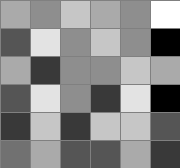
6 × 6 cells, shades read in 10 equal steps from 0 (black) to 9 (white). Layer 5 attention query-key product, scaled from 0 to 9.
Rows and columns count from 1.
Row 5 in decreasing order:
7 7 7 3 2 2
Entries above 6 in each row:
2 2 1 2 3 0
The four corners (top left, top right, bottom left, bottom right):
6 9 4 2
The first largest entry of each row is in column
6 2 5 2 2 2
